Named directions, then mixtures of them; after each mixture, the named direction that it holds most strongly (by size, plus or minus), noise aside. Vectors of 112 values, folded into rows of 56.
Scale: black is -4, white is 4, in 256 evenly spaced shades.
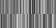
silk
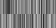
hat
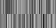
hat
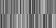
silk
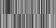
hat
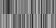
hat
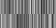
silk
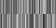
silk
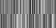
silk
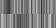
hat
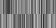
hat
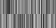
hat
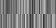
silk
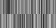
hat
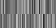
silk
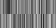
hat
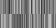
hat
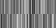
silk
